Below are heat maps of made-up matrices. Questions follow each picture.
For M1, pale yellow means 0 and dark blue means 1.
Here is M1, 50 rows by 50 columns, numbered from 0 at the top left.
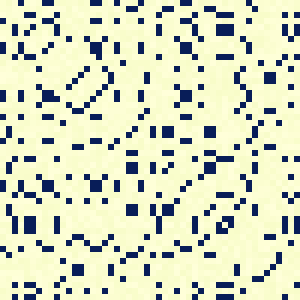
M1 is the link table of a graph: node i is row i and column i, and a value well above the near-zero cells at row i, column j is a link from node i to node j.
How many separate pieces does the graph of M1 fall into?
3
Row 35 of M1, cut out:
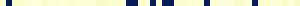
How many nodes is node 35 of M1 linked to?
8
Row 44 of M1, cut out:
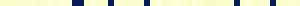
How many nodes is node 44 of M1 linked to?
6
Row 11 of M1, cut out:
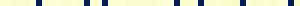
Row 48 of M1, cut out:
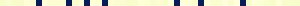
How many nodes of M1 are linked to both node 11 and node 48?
6
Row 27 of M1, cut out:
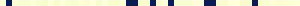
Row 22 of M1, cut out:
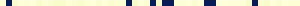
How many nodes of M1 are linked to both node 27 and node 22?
7
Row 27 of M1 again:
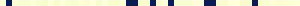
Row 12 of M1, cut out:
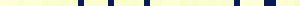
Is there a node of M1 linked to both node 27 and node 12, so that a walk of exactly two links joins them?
no
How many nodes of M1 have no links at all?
0
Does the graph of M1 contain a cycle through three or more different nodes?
yes
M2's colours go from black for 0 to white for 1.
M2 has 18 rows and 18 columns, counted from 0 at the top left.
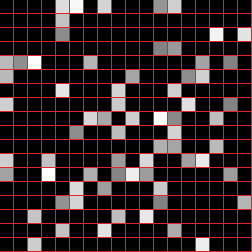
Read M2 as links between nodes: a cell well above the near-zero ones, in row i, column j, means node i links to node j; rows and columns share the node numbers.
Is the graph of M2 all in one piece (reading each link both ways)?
yes
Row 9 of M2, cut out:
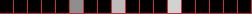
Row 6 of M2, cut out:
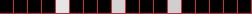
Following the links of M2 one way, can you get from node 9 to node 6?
yes
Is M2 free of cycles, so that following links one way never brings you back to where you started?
no
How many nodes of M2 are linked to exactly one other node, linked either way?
1
